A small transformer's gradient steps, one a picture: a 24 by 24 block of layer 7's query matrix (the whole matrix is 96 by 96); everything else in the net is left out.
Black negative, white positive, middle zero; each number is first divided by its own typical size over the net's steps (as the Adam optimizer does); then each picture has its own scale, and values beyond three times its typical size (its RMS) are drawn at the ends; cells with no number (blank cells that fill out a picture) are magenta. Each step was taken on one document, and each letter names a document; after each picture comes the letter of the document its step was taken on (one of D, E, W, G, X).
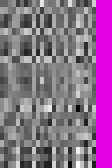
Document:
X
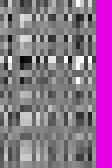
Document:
X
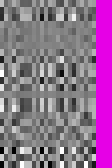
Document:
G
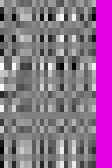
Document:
G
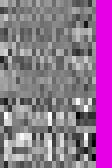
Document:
X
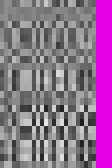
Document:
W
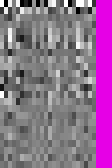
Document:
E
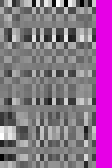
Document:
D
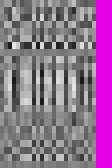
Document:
W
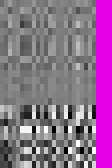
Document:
X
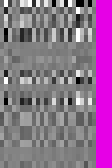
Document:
E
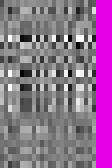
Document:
E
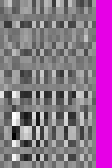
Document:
W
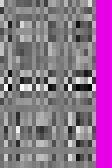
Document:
E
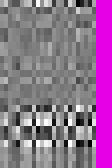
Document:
X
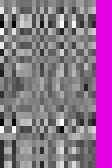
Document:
G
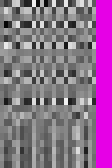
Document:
D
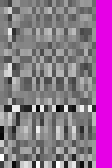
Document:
W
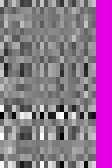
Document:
G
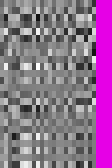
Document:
X
